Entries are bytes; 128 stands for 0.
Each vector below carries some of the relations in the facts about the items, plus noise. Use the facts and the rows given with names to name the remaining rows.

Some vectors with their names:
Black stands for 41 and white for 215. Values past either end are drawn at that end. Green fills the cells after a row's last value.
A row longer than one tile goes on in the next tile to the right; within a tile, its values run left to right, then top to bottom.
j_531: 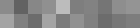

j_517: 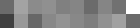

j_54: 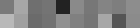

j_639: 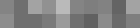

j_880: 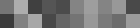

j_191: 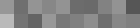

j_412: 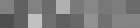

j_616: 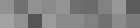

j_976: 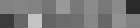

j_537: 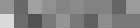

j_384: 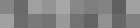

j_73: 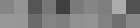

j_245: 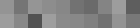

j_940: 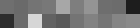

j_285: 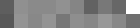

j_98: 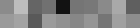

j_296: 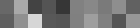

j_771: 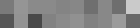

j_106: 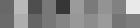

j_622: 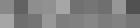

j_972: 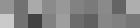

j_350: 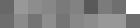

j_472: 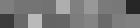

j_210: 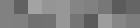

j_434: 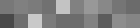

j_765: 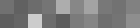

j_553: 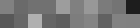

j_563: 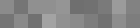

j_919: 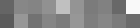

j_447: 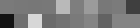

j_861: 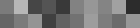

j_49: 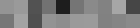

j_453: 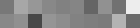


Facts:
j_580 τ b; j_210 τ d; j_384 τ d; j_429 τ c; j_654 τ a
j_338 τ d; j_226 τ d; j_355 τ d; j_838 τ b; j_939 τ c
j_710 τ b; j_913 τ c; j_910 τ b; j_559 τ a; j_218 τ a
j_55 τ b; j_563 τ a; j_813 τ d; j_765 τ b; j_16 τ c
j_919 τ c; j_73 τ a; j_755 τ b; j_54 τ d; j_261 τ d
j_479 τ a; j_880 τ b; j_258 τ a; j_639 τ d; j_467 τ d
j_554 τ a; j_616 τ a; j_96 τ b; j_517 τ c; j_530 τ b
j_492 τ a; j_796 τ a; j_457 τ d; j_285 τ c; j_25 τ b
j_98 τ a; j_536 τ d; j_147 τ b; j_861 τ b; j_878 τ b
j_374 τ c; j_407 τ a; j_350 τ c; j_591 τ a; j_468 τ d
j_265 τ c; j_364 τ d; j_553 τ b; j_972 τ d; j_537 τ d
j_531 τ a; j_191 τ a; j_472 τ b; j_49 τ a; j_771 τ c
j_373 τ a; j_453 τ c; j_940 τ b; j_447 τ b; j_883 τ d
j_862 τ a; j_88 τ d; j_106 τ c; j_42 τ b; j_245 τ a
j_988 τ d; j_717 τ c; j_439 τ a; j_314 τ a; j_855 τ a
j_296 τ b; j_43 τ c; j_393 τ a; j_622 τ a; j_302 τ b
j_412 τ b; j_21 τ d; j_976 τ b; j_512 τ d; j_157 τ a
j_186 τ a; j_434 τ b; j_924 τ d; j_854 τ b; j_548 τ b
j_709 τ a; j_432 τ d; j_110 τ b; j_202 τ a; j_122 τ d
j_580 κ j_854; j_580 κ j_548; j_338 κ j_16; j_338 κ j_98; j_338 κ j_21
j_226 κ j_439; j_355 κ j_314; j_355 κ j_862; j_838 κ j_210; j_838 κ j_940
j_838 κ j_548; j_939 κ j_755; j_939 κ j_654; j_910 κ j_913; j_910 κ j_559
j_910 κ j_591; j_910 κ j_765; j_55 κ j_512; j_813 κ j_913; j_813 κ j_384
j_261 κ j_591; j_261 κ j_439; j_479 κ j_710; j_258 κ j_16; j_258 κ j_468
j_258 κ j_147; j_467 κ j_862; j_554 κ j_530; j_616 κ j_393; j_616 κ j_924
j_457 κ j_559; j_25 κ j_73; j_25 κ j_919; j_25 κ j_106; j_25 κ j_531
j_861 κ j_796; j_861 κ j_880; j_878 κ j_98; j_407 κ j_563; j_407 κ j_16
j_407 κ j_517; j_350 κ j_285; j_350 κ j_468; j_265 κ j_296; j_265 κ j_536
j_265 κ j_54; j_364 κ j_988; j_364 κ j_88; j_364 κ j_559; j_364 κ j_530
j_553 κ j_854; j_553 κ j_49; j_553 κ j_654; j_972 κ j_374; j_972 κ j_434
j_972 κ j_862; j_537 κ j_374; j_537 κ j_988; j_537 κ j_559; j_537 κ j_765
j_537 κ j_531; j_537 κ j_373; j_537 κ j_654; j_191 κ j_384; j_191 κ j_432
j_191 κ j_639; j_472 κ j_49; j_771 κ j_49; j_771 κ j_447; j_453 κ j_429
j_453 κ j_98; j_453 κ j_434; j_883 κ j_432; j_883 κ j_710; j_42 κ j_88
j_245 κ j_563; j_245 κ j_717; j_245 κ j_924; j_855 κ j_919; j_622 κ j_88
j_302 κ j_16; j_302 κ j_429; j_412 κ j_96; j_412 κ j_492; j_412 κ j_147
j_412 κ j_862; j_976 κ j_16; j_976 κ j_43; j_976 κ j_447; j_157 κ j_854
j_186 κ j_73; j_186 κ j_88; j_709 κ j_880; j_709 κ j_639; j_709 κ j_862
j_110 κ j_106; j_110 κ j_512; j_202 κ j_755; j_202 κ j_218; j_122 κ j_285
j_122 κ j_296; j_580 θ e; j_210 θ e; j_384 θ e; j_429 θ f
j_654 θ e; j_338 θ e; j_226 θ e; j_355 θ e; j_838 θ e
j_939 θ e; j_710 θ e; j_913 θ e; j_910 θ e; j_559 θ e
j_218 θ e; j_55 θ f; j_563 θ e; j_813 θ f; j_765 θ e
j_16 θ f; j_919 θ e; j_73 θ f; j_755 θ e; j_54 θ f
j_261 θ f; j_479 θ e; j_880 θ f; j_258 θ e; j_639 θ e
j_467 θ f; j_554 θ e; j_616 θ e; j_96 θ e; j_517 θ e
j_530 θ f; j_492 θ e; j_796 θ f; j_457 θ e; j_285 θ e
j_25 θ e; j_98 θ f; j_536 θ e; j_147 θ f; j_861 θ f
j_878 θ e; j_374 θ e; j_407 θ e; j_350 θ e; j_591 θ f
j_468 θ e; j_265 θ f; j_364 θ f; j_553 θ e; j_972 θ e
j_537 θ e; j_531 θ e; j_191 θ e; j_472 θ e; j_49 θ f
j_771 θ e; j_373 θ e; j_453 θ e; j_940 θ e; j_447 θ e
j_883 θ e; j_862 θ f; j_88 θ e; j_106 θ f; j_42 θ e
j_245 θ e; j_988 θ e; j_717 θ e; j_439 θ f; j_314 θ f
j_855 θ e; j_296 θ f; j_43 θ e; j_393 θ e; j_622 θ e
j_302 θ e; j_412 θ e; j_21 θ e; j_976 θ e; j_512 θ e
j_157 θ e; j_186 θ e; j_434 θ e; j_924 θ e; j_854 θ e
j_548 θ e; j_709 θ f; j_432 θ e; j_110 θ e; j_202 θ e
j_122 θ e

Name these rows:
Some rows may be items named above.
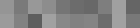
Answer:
j_407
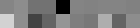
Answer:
j_261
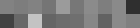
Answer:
j_976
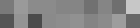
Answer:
j_771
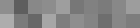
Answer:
j_373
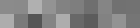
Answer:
j_338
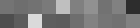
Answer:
j_42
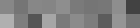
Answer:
j_202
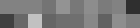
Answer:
j_976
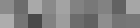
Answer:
j_355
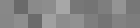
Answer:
j_393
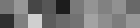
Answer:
j_147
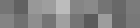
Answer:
j_88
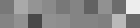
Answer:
j_453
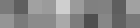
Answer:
j_512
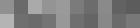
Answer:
j_883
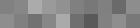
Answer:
j_21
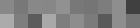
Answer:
j_202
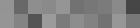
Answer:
j_157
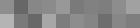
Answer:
j_373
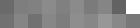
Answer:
j_913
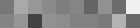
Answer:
j_453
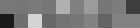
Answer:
j_447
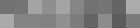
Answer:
j_536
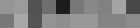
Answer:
j_49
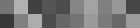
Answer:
j_880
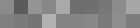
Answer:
j_492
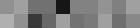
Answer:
j_467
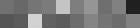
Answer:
j_42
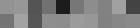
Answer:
j_49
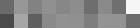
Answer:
j_717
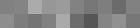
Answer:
j_21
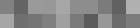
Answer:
j_988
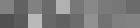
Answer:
j_412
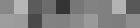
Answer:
j_796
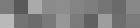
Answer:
j_226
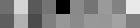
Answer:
j_429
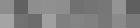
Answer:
j_554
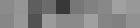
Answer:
j_862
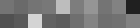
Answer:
j_42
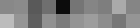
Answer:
j_591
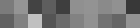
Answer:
j_55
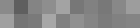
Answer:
j_559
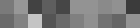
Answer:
j_55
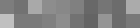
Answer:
j_122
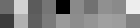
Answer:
j_16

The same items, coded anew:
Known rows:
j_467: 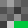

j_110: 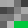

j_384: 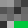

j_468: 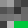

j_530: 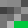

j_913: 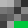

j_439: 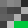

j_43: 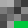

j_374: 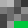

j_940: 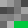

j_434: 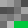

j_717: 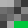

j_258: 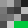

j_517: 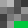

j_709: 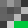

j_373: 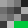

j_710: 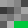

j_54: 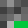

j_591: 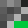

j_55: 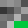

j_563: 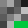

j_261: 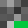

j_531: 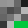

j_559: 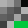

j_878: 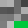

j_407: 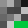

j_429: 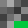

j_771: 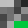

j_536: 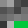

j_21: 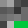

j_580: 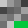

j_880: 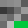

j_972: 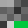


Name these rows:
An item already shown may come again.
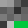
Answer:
j_988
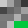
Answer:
j_553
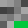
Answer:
j_710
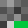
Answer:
j_467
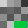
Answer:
j_910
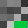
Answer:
j_314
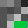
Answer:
j_49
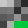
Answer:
j_939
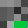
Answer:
j_106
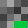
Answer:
j_429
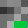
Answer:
j_296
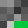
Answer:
j_364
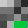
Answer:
j_939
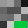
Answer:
j_479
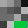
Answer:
j_654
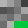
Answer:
j_765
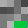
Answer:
j_447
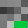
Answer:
j_147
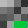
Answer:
j_913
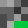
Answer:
j_265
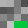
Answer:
j_412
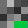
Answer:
j_16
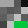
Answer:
j_157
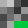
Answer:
j_453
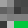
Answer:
j_88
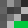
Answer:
j_98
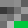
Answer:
j_880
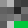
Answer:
j_338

